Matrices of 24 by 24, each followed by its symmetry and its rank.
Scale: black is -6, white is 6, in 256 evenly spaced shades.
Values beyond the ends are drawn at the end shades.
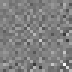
symmetric, rank three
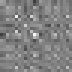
symmetric, rank three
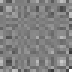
symmetric, rank two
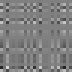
neither, rank one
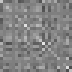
symmetric, rank five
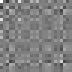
symmetric, rank two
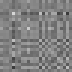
symmetric, rank two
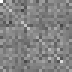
symmetric, rank five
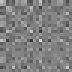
symmetric, rank three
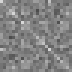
symmetric, rank five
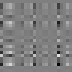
neither, rank one
